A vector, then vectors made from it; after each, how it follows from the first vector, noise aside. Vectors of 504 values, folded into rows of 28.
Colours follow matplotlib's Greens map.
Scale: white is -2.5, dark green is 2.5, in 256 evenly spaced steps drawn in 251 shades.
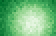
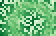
sign-scrambled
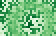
sign-scrambled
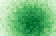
negated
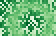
sign-scrambled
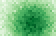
negated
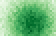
negated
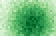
negated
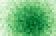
negated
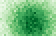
negated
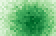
negated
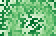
sign-scrambled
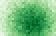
negated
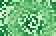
sign-scrambled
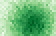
negated
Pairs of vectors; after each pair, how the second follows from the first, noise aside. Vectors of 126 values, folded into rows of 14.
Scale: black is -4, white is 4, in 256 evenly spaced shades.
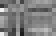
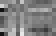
negated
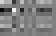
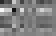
negated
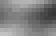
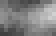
negated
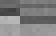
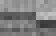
reversed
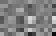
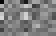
reversed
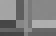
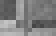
negated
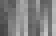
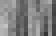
negated
